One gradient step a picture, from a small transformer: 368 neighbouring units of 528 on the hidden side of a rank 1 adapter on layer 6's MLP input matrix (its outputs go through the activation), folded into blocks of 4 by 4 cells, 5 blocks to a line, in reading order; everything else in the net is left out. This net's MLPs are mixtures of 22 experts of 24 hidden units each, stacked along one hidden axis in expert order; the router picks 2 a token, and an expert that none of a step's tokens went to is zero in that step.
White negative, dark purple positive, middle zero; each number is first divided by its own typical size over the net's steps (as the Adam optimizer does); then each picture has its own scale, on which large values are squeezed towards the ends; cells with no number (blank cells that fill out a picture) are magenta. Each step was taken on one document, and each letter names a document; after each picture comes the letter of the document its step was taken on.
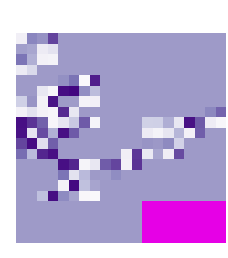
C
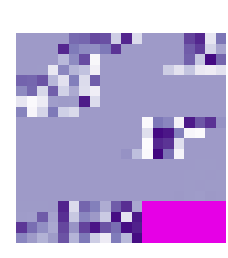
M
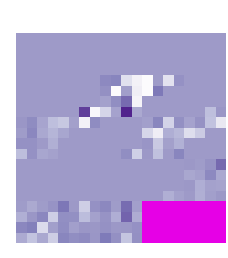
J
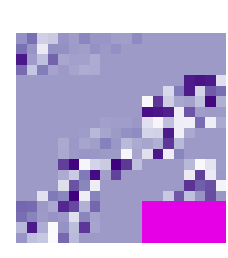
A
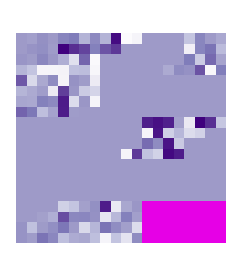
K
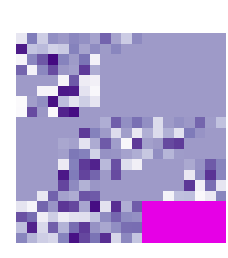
C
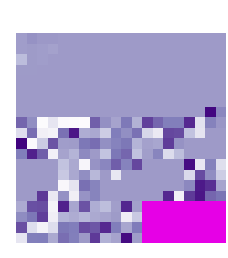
J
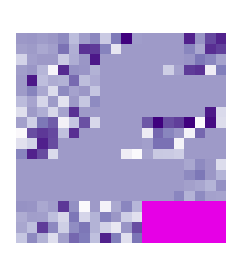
K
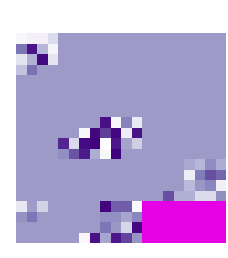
A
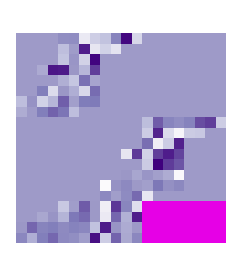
K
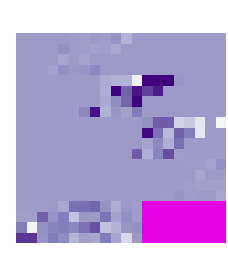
J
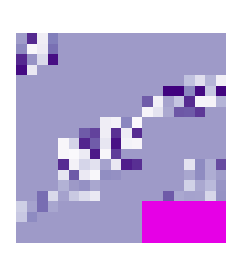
A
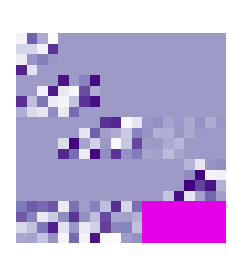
C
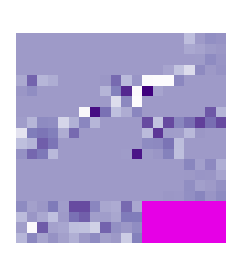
J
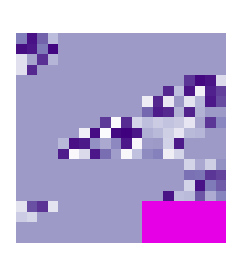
C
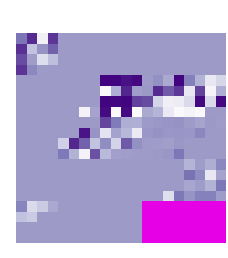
C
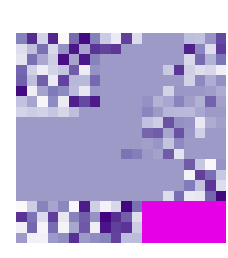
M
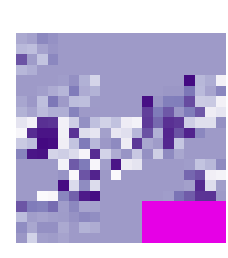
A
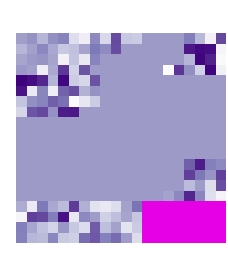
M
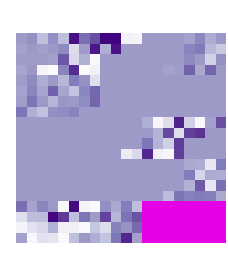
M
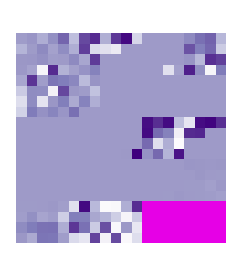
K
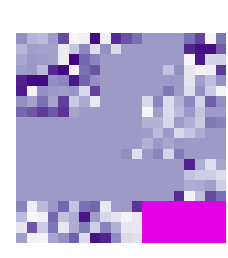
M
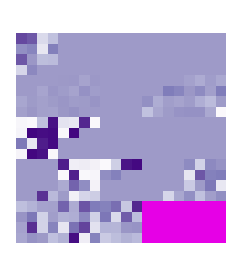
A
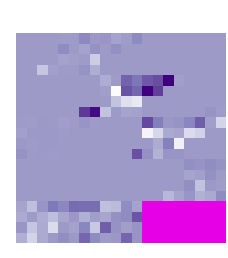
J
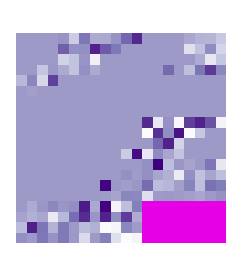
K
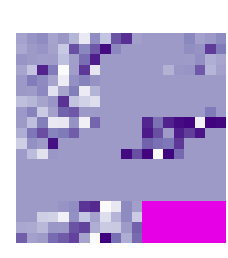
K
